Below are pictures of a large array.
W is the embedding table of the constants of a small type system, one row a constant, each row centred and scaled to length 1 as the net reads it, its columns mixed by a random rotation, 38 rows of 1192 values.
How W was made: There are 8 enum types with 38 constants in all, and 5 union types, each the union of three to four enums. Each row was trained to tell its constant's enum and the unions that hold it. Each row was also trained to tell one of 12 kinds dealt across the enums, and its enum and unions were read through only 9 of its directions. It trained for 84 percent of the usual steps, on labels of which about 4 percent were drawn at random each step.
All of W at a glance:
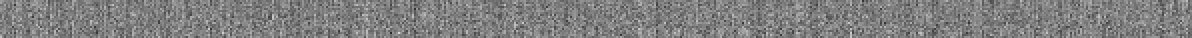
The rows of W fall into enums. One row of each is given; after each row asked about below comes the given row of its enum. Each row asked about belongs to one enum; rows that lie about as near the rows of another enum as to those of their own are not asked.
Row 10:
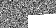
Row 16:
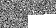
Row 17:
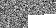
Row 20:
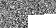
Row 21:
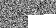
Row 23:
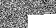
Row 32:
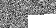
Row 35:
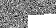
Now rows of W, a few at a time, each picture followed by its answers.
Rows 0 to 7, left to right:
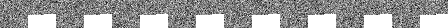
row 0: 16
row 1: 32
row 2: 16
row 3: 21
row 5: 32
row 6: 21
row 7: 17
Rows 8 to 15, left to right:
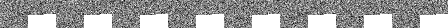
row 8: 21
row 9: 16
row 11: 16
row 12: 10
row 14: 35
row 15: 21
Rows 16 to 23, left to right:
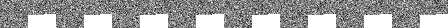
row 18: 17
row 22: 23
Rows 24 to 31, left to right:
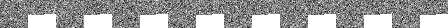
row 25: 21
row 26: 10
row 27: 10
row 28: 20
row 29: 20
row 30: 32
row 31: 32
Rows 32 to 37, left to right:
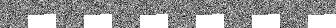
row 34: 20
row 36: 32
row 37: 16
